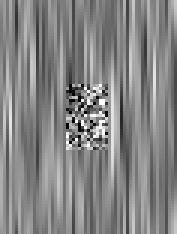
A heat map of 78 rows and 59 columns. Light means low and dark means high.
No overall slope runs across the table. The halves do not mirror each other. On average the colour sits 50% of the way up the scale. In the centre lies a patch that is rougher than the rest. The grain runs up and down.
